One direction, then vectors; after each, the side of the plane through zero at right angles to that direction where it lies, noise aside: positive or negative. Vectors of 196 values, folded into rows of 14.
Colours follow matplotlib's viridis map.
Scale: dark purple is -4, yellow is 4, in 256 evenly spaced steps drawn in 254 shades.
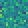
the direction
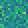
negative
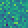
negative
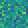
negative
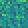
negative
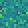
positive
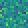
positive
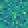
negative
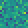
negative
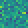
negative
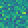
negative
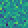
negative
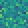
positive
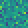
negative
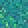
positive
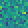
negative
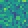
positive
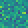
negative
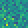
positive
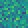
positive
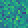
positive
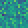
positive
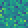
positive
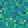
positive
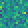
negative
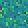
positive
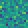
negative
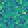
negative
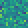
positive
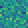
positive
